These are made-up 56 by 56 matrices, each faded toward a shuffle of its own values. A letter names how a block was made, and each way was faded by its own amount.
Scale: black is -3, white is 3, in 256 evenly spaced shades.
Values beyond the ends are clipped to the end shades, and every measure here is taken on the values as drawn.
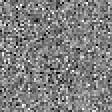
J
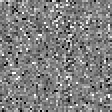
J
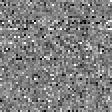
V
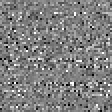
V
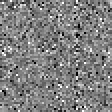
J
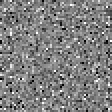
J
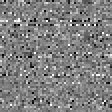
V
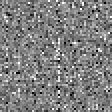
J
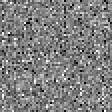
J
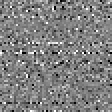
V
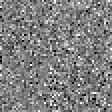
J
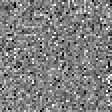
J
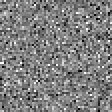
J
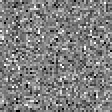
J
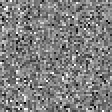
J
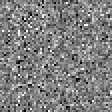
J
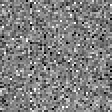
J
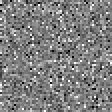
J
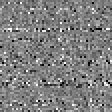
V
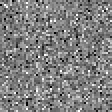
J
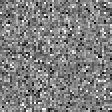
J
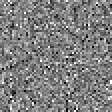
J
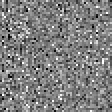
J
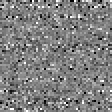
V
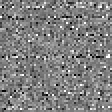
V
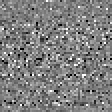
V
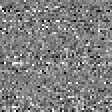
V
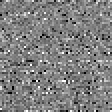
V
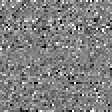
V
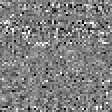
V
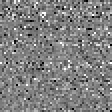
V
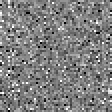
J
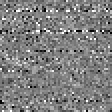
V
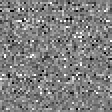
V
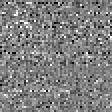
V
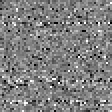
V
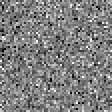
J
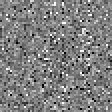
J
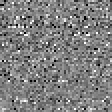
V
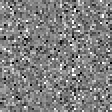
J
